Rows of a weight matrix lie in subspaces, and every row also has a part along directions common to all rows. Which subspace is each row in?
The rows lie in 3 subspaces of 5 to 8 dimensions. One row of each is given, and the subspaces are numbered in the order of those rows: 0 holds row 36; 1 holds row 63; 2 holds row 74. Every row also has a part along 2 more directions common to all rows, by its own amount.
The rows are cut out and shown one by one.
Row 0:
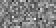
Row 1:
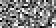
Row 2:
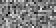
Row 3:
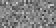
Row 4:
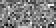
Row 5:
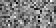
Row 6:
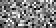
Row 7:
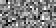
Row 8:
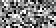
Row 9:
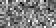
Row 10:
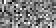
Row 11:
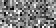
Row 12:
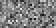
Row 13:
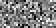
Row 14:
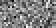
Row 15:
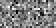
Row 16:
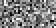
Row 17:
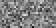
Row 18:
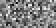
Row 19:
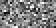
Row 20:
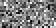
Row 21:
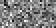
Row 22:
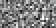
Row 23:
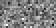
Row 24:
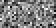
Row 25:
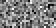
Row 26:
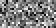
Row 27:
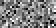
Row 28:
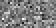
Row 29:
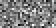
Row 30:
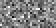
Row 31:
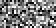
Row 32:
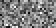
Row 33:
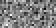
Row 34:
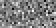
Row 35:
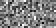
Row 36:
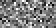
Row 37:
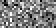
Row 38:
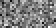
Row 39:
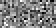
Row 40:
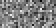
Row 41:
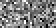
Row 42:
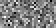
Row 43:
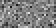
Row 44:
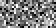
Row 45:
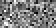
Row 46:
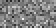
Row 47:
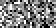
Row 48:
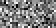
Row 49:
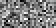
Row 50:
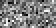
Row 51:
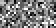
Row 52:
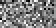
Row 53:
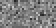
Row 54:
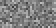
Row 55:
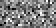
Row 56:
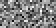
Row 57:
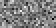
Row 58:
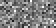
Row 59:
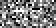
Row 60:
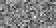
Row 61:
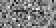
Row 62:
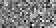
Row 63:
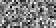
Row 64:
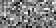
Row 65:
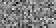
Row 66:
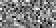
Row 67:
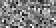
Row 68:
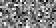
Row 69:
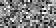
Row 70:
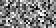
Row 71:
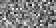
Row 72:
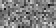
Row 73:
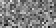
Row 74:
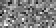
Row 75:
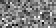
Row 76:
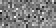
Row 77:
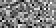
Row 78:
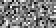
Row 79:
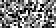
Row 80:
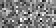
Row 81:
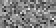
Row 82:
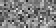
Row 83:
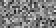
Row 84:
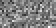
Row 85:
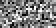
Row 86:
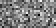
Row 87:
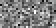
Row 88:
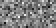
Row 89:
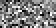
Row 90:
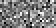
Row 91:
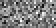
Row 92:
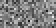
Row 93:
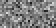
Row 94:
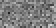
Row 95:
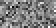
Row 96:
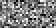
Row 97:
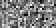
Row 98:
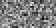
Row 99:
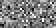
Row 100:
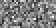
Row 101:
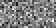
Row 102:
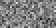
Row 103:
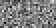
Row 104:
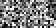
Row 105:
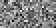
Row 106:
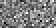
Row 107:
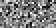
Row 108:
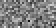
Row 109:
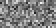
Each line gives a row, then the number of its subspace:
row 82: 0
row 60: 1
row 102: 1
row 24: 1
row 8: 2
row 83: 1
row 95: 1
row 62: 0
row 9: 1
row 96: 0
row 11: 1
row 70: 0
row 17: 2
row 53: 0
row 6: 0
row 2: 2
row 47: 0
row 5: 0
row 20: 1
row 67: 2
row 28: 2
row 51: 1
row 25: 1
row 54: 1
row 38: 2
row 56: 1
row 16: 1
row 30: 0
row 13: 1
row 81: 2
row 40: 2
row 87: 0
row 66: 0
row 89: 2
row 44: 1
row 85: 2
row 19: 2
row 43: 1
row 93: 1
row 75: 2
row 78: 1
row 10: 1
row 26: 1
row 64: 1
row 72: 1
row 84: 2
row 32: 2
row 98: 2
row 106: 0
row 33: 2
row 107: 0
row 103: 2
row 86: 0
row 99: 0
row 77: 0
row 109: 1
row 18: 0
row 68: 0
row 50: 2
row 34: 1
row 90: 0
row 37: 1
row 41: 0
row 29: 0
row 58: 1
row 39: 0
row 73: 2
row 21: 1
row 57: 1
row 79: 2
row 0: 1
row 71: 0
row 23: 2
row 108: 1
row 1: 0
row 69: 1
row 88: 0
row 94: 1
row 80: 0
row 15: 0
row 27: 1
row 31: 2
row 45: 2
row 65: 1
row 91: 0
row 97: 2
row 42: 0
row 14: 0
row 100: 1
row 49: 0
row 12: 0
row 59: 0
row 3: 1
